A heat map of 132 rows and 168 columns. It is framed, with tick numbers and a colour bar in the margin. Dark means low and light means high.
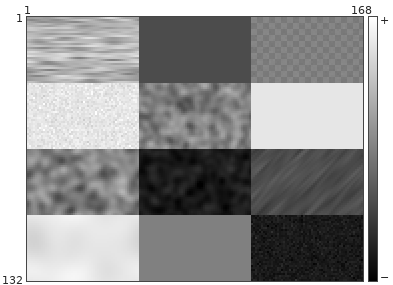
The table splits into 4 rows of 3 panels. Panel 1,1: high, streaked across. Panel 1,2: low, flat. Panel 1,3: middling, checkered, faint in contrast. Panel 2,1: very high, fine-grained, faint in contrast. Panel 2,2: middling, blotchy. Panel 2,3: very high, flat. Panel 3,1: middling, blotchy. Panel 3,2: very low, blotchy, faint in contrast. Panel 3,3: low, slanting up to the right, faint in contrast. Panel 4,1: very high, smooth, faint in contrast. Panel 4,2: middling, flat. Panel 4,3: very low, fine-grained, faint in contrast.
